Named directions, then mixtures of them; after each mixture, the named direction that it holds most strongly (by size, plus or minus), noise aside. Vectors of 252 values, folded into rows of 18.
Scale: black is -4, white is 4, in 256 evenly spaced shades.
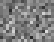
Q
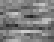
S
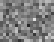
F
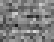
S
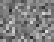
Q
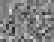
Q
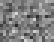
F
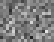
Q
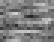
S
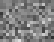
F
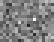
F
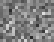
Q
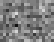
F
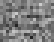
S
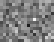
F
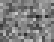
F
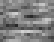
S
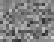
Q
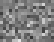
Q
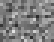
Q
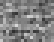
S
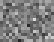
F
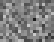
F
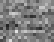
S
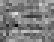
S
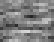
S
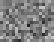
F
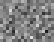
Q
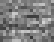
S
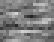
S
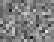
Q
